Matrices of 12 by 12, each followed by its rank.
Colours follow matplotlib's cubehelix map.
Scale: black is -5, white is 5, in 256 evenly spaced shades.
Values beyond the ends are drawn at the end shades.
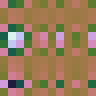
one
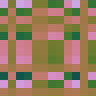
one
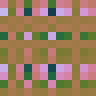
one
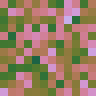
full rank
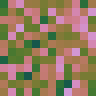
full rank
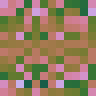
two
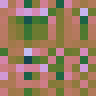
two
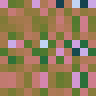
two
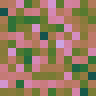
full rank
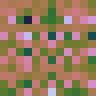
two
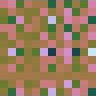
two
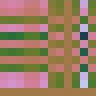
one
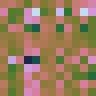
two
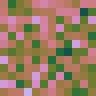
full rank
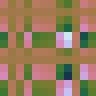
one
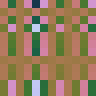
one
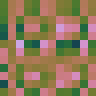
two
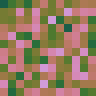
full rank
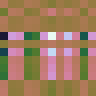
one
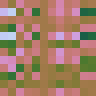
two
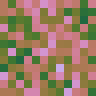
full rank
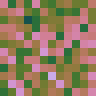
full rank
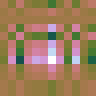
one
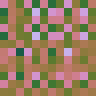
two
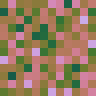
full rank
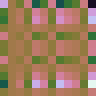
one
